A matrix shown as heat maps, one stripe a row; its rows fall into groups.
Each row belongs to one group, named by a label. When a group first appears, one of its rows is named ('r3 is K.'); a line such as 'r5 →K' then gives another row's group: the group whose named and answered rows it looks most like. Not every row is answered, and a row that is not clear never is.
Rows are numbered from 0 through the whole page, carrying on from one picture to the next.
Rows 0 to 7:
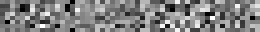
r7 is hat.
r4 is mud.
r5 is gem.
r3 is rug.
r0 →hat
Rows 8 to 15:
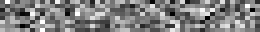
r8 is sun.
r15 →mud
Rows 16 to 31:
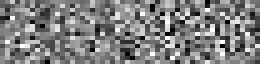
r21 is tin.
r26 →sun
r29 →rug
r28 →sun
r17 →gem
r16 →gem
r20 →gem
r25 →tin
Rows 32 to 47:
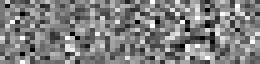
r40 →hat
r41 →mud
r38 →rug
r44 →tin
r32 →rug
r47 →mud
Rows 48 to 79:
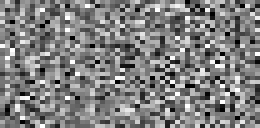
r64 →sun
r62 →sun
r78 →rug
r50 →hat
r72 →mud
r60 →gem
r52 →tin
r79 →hat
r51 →mud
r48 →sun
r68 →hat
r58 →mud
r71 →rug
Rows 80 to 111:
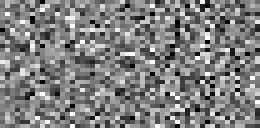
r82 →hat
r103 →hat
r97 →mud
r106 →hat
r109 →sun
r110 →rug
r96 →sun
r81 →rug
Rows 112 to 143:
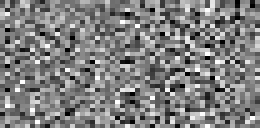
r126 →rug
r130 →sun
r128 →gem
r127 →sun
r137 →sun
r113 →mud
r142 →sun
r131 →hat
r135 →sun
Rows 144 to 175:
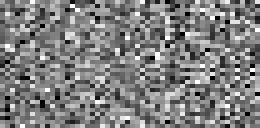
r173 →gem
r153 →tin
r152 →tin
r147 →sun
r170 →gem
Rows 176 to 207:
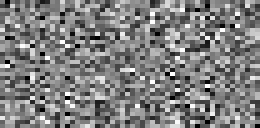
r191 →gem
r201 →mud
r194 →sun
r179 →gem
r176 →gem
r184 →hat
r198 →rug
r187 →mud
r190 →rug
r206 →rug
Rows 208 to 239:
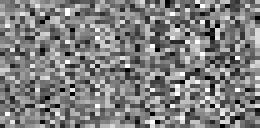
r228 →tin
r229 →hat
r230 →gem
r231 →hat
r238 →gem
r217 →hat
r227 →rug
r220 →gem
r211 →mud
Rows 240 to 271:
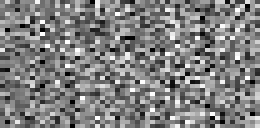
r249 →sun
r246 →rug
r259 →tin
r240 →sun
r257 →gem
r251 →rug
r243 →sun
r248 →mud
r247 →gem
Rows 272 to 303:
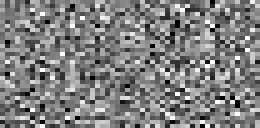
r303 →hat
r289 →hat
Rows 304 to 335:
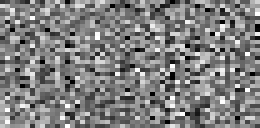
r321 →sun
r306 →rug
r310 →rug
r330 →mud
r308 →sun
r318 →sun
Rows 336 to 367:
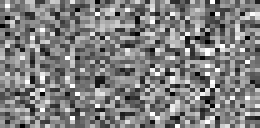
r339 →hat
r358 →hat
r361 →rug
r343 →hat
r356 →mud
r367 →rug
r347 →sun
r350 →mud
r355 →mud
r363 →mud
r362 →hat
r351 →tin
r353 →sun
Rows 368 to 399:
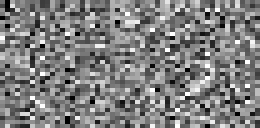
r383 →tin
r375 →gem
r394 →hat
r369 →gem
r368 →gem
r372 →gem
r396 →mud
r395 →rug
